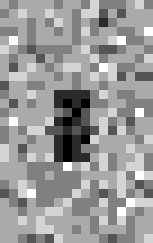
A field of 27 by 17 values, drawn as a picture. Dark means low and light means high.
Odd patch: lower, in the centre. Stripes: none. Average level on the scale: 60%. Slope: none. Odd rows or columns: none. Ninth with the lowest average: centre.
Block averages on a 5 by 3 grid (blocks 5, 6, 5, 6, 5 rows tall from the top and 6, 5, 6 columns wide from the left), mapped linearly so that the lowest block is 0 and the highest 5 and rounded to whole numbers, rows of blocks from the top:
554 | 444 | 505 | 535 | 555
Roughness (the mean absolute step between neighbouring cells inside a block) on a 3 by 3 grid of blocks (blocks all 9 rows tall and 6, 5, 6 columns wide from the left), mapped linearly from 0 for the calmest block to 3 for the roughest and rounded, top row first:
1 1 2 | 1 3 1 | 0 0 3
